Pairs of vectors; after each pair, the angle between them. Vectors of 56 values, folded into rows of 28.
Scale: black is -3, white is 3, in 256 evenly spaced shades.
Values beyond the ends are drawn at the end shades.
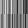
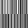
orthogonal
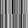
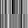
nearly parallel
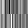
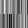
partly opposed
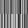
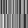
partly aligned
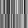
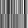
nearly parallel
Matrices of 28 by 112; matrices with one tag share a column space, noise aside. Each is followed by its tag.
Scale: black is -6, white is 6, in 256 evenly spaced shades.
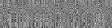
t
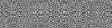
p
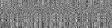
t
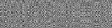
p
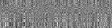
t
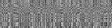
t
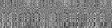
t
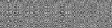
p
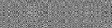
p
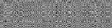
p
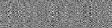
p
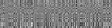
t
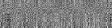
t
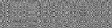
p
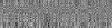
t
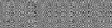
p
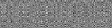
p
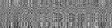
t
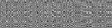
p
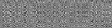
p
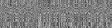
t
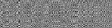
p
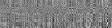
t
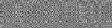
p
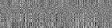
t
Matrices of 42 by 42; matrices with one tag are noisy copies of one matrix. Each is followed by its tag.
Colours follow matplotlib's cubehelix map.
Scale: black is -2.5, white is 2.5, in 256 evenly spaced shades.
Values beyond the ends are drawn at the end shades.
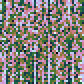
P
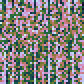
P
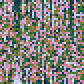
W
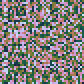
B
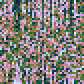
W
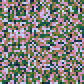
B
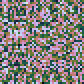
B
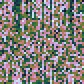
W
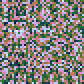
B
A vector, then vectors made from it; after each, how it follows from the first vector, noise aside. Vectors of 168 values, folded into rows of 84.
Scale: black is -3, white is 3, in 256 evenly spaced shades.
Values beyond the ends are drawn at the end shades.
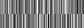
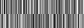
wrapped around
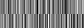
negated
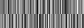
negated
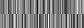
negated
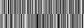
wrapped around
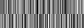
negated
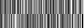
wrapped around
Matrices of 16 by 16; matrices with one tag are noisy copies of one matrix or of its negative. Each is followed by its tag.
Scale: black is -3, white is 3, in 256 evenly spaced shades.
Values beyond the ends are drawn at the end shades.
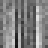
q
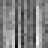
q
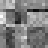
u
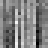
q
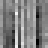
q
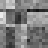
u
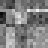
u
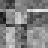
u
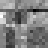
u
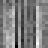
q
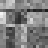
u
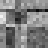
u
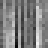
q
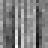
q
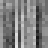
q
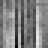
q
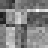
u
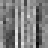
q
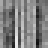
q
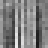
q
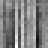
q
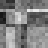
u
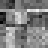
u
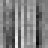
q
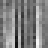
q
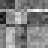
u
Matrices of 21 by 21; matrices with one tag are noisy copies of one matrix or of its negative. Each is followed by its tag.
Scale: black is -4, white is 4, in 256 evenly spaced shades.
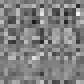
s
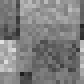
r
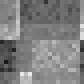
r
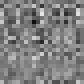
s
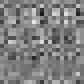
s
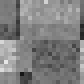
r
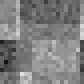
r
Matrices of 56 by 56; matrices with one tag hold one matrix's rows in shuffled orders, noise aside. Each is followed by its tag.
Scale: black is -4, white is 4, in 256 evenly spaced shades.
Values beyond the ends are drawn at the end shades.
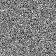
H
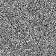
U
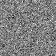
H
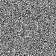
U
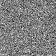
H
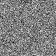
H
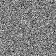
H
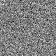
H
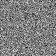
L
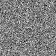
U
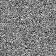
L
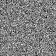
L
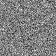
H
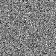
U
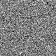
H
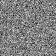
L
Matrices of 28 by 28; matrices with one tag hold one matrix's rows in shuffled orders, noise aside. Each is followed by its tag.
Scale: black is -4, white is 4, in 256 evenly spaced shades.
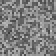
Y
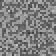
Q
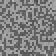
Q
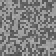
Q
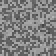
Y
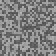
Q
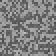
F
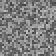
Y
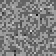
Q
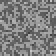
Y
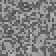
Y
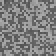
Y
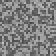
Y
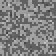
F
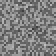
Q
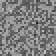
Q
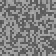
Q
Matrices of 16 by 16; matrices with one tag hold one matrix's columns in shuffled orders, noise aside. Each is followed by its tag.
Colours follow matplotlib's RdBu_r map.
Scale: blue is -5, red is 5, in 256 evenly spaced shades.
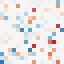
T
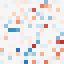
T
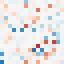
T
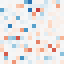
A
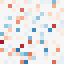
T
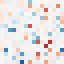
T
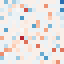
A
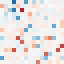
A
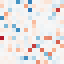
A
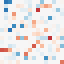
A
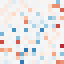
T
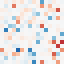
T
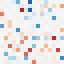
A
